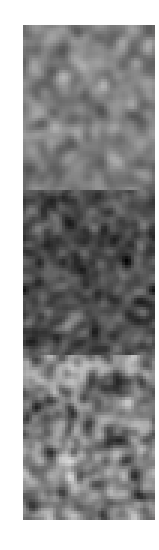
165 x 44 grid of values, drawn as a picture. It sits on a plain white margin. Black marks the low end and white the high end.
It is made of 3 by 1 panels. Panel 1,1: middling, blotchy. Panel 2,1: low, blotchy. Panel 3,1: middling, blotchy, strong in contrast.
